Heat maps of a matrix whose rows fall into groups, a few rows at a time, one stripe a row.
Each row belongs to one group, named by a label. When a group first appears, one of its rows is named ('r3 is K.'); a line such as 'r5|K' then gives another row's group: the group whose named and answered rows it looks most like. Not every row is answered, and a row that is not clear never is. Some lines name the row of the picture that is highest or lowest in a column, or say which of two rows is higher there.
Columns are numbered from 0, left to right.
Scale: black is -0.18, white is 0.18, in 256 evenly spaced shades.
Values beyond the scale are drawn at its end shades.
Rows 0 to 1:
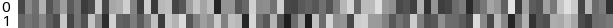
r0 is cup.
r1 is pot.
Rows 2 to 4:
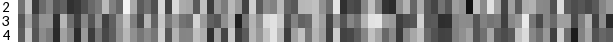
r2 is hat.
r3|cup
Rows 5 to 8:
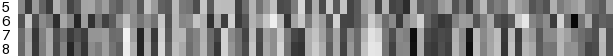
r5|pot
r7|hat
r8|hat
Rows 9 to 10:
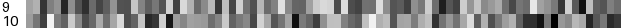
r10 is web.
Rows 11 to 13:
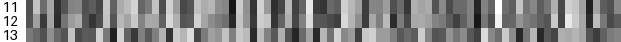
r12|cup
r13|pot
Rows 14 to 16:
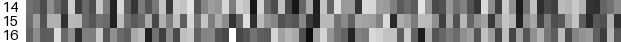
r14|pot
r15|web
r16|hat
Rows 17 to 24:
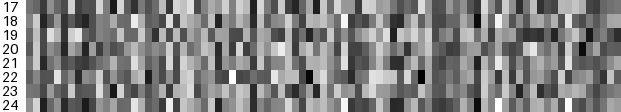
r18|hat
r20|cup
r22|hat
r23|pot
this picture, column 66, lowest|19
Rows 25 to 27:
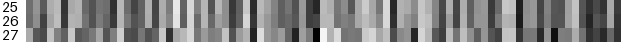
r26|web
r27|web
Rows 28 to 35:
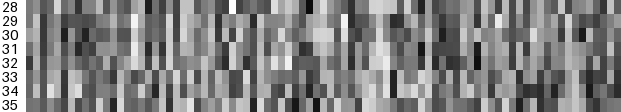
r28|hat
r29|hat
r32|cup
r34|web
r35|pot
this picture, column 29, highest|28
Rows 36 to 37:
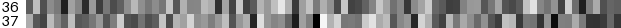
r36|cup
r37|web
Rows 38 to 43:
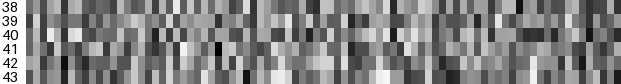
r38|web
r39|cup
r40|web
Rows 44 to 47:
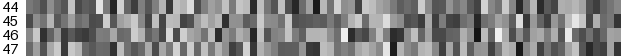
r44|pot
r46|hat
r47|web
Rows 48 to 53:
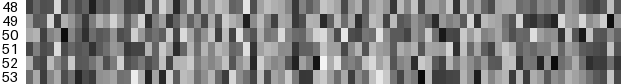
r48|web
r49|pot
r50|hat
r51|web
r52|web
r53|hat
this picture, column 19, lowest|53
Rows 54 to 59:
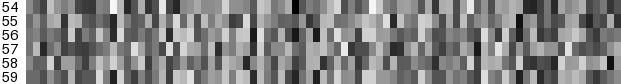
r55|web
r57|hat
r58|pot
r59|pot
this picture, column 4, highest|55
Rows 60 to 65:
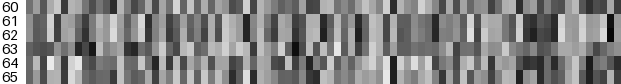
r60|web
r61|pot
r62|pot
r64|web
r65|web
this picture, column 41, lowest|65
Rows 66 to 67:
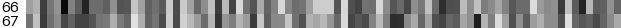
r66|hat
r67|hat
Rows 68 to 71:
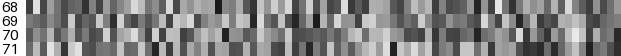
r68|cup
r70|cup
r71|web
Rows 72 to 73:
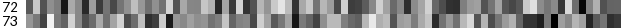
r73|web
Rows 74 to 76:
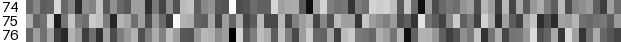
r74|hat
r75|pot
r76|cup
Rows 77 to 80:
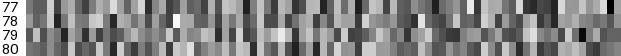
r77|pot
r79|cup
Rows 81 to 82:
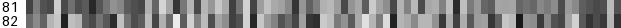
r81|web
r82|web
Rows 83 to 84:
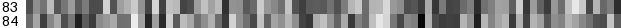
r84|hat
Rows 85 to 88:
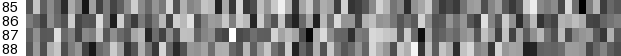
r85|cup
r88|web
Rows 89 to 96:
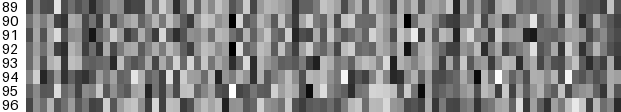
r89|web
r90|cup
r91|web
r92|cup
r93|web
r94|hat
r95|hat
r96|cup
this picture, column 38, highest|95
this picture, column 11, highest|96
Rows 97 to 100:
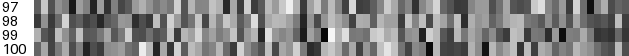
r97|cup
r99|web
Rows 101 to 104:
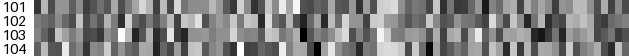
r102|pot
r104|hat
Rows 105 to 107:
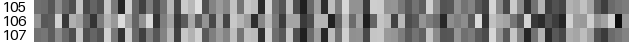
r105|pot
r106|pot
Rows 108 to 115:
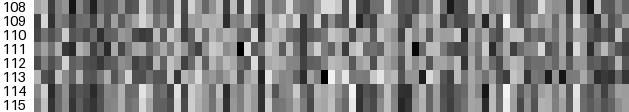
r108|hat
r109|cup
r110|web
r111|cup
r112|web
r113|web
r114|hat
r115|hat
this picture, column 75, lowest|113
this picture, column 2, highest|111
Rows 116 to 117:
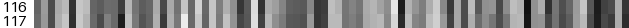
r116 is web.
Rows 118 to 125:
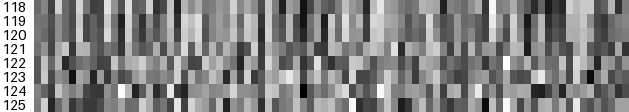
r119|pot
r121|web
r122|cup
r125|hat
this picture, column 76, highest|118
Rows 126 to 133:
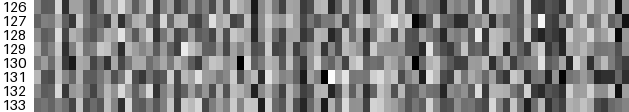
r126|pot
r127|cup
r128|pot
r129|pot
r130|cup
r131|web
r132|pot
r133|pot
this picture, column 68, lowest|130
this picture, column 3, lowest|133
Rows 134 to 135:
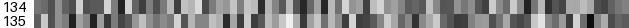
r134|pot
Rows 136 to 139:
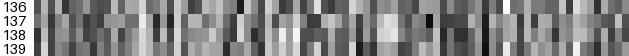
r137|hat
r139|cup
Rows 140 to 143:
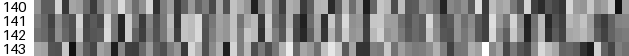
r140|pot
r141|pot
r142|pot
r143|hat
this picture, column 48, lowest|140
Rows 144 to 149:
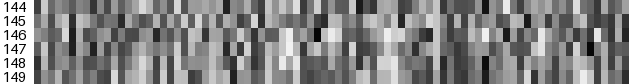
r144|cup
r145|web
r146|hat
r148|cup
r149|cup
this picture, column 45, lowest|146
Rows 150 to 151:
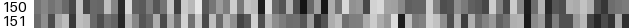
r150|pot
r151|web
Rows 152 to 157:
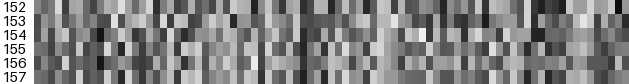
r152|pot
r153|cup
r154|web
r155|pot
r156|web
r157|pot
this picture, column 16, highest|152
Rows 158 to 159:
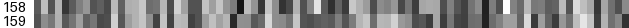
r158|cup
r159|cup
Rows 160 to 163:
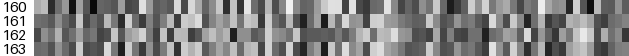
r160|hat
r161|pot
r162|cup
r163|pot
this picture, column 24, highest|162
